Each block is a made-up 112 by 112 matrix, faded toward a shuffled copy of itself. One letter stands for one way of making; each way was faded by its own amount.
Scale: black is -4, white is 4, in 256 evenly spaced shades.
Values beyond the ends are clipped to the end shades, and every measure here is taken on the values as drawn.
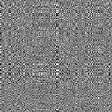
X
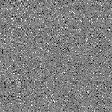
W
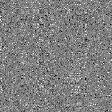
W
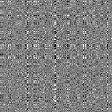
X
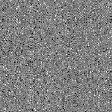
W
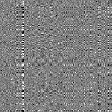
X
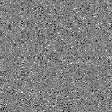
W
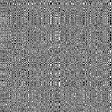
X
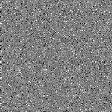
W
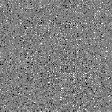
W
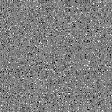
W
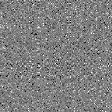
W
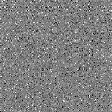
W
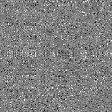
W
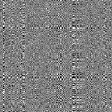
X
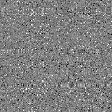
W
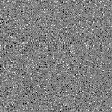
W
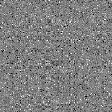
W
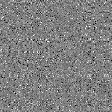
W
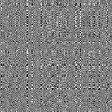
X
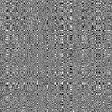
X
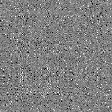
W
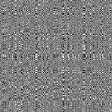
X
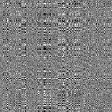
X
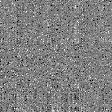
W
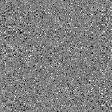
W
